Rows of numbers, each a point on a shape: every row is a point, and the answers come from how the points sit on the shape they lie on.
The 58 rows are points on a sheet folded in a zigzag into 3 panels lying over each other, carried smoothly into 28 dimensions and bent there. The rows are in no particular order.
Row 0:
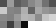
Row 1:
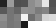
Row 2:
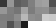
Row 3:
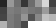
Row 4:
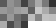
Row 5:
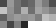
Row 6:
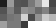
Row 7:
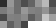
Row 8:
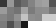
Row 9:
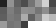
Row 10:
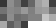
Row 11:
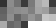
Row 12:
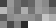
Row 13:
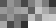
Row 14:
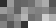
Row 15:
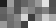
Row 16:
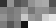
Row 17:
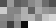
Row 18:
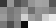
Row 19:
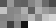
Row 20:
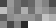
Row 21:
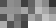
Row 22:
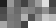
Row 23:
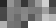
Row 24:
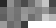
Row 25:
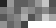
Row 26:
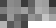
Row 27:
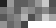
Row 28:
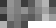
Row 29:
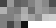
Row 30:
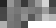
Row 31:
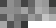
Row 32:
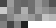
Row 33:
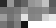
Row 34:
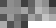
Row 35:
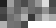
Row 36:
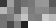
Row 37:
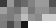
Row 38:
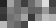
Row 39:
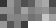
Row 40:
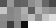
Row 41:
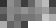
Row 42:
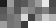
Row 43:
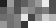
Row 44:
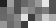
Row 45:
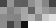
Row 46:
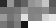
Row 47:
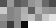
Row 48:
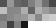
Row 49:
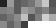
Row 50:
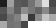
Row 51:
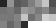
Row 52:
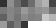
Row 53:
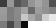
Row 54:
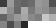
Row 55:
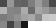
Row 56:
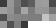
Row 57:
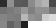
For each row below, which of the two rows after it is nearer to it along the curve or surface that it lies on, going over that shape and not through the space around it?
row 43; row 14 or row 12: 14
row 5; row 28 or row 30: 28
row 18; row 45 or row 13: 45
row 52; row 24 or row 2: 24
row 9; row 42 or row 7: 42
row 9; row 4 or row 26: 26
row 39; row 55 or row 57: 55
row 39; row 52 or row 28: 28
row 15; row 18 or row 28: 28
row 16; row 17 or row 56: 17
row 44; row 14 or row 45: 14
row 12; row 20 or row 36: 20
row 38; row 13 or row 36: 36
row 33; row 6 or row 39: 6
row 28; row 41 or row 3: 3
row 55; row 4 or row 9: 4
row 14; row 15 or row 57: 15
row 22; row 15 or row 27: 15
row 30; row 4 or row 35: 35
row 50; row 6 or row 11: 6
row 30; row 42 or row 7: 42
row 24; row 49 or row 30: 30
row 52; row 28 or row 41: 41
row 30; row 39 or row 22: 22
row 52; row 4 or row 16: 4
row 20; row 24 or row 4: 24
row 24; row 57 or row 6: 6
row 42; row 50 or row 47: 50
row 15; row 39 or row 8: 39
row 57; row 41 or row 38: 41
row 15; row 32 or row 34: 32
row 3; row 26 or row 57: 26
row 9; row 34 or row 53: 34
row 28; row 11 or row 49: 49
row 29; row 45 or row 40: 40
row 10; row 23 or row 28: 23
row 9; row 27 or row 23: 23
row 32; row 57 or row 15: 15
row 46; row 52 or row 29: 29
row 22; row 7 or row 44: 44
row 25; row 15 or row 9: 15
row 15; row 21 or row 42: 42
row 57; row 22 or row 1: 1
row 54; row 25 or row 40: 25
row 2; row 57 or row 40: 40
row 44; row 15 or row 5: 15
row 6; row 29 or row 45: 29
